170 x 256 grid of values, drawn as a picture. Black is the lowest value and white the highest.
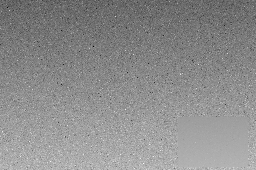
Histogram: bell-shaped. Odd patch: calmer, in the bottom right. Odd rows or columns: none. Grain: fine. Slope: up to the bottom. Calmest part: bottom right.
